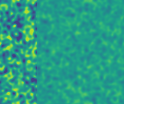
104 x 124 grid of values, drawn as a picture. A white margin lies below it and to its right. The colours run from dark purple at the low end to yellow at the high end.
Mirror symmetry: none. Histogram: heavy tails on both sides. Grain: blotchy. Stripes: none. Seam: vertical, 30% of the way across, the right part calmer.
